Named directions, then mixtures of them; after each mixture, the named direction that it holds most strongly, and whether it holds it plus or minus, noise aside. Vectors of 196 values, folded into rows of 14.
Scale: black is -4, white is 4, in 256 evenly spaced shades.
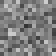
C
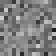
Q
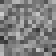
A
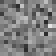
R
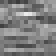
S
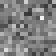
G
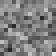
C, plus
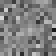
Q, plus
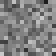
C, minus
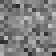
A, plus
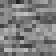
S, plus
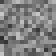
A, plus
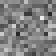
G, plus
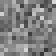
G, plus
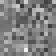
R, minus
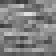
S, plus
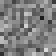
A, minus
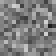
R, minus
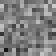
G, minus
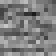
S, minus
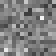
G, plus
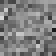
Q, plus
